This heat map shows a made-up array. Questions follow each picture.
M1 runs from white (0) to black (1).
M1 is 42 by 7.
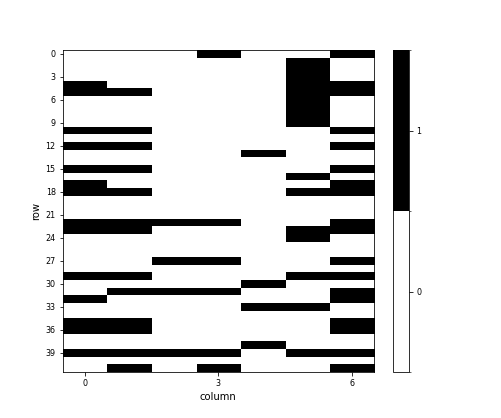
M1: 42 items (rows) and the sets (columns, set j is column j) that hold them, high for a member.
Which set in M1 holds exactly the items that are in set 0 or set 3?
6
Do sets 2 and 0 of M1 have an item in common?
yes
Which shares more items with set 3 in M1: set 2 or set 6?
set 6
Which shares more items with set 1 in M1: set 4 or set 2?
set 2
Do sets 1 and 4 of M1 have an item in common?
no
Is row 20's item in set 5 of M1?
no
